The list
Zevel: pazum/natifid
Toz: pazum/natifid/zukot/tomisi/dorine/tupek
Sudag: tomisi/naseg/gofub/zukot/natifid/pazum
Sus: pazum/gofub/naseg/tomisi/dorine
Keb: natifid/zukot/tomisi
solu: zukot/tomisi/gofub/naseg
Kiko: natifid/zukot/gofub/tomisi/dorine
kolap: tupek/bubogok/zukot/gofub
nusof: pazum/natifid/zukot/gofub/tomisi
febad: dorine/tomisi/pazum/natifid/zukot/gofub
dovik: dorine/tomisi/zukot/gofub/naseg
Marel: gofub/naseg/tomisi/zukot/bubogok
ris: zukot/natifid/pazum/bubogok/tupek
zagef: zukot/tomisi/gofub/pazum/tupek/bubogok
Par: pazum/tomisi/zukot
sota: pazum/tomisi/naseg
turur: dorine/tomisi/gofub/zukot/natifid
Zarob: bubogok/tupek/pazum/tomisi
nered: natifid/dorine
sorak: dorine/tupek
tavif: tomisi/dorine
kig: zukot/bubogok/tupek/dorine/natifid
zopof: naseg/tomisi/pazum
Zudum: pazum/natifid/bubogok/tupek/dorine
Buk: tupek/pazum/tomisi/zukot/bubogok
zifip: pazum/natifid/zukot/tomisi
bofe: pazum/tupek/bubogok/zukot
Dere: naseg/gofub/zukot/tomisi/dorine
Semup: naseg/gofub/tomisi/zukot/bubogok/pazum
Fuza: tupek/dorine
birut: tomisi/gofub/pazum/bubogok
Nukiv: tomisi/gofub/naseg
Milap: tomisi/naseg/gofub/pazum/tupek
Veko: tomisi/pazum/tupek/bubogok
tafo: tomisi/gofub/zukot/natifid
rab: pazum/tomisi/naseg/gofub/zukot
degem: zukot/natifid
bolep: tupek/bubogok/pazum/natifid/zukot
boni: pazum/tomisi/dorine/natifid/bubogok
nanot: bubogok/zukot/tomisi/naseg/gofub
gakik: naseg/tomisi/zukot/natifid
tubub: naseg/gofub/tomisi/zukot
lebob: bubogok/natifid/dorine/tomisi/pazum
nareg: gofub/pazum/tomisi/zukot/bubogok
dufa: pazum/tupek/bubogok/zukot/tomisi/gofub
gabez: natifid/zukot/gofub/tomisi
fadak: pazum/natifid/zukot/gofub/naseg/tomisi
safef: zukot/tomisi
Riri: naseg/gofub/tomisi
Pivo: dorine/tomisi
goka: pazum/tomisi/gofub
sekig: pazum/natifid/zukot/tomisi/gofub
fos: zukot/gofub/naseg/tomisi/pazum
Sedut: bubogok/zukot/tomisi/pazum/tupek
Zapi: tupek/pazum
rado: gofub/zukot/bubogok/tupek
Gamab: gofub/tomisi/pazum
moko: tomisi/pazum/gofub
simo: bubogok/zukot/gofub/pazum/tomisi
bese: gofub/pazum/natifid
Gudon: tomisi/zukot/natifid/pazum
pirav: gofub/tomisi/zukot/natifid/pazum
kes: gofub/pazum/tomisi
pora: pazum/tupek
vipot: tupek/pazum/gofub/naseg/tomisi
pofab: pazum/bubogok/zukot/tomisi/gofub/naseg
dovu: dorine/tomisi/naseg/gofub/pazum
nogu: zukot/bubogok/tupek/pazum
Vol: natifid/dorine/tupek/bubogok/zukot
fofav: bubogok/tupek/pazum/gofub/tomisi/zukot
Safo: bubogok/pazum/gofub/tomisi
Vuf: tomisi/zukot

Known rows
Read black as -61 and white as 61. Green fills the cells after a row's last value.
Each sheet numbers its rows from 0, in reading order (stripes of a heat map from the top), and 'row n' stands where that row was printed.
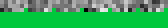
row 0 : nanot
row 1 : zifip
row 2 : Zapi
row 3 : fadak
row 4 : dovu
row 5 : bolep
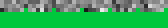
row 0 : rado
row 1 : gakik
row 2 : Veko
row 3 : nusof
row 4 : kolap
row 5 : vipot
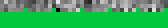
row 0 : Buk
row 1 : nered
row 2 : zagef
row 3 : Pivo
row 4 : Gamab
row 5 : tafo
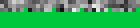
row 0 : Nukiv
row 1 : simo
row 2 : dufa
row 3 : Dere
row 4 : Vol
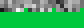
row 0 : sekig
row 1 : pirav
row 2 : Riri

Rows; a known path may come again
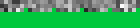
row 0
bolep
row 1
Gudon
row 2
nareg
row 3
gabez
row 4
Sus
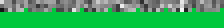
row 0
nogu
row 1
febad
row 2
zifip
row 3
solu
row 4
fofav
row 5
kolap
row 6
Marel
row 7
Buk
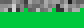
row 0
gakik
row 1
Zapi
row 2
kig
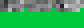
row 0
Fuza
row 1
Zevel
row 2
vipot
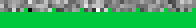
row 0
zopof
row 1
zagef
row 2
lebob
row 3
fos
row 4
bese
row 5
Veko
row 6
Nukiv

